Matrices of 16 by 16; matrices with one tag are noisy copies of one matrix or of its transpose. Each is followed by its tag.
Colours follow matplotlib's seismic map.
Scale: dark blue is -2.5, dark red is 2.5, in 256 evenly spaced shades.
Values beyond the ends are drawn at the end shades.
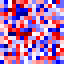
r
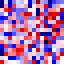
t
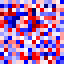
r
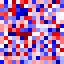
r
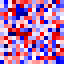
r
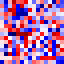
r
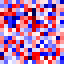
r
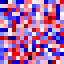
t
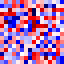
r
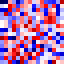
t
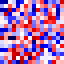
t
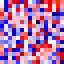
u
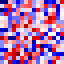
t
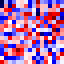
t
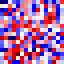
t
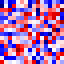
t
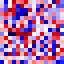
r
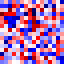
r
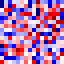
t
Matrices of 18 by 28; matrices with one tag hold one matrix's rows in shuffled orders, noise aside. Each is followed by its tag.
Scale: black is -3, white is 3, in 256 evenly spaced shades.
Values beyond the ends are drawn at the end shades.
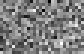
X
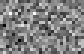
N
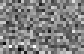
N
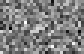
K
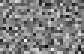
K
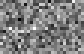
N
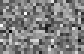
K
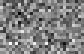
N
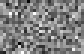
N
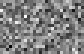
K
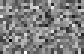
K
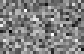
K
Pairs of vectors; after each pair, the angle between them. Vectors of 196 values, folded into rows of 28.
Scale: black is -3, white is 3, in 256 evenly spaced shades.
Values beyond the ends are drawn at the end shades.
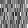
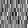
partly aligned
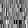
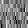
partly aligned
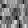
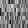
orthogonal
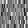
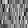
partly aligned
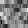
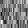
partly opposed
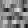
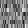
partly opposed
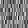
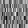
orthogonal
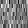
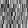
nearly opposite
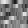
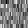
partly opposed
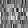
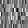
nearly parallel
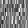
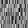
nearly opposite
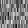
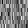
partly aligned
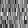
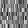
nearly opposite
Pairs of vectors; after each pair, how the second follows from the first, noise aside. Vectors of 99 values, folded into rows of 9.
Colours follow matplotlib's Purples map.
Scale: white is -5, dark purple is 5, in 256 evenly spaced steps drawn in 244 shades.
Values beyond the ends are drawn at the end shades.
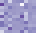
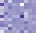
copied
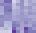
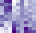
scaled up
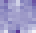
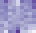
copied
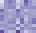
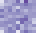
sign-scrambled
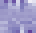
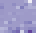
partly zeroed
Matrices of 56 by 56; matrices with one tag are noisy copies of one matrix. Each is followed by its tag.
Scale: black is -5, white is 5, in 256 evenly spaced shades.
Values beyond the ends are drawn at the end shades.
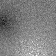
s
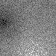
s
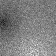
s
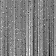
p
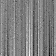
p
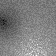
s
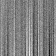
p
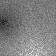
s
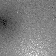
s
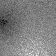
s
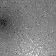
s
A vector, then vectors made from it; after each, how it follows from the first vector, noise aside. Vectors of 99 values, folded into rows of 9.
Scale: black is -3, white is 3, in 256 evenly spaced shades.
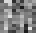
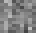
shrunk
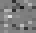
partly zeroed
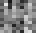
reversed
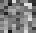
wrapped around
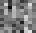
reversed
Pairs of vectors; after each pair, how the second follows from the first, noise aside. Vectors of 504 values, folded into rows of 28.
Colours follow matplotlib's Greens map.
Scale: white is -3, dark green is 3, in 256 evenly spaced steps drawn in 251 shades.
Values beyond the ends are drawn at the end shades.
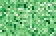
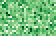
reversed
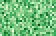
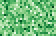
sign-scrambled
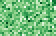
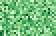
reversed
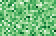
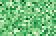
reversed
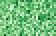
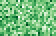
reversed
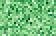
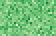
shrunk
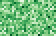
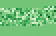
partly zeroed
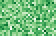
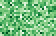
reversed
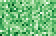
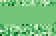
partly zeroed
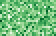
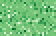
partly zeroed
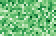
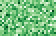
reversed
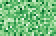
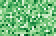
reversed
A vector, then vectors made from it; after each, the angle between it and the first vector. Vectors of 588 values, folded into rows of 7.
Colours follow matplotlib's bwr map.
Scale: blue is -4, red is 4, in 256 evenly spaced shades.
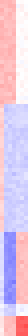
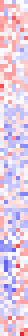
partly aligned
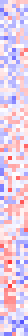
partly opposed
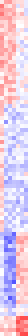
nearly parallel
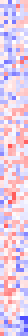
partly opposed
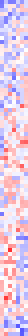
partly opposed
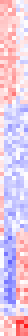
nearly parallel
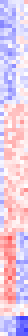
nearly opposite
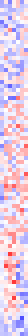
partly opposed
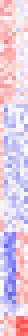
nearly parallel
